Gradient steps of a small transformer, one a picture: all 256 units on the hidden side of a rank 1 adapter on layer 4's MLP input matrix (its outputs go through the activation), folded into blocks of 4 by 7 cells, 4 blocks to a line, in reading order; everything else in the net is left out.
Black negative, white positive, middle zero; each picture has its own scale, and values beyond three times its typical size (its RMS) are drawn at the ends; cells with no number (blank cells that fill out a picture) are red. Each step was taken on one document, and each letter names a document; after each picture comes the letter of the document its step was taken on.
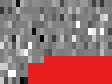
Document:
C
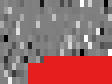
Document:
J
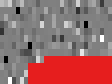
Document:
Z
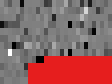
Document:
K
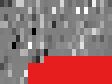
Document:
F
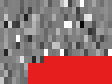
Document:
K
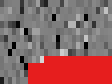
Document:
K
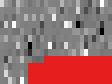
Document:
Z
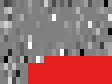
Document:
J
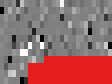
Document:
C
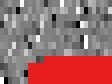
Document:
K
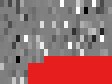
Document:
Z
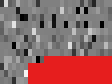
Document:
F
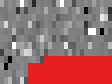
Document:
C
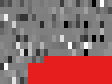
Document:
F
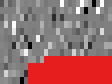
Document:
F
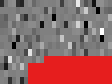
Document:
F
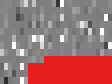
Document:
C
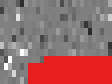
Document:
C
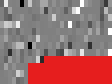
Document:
J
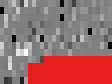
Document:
C
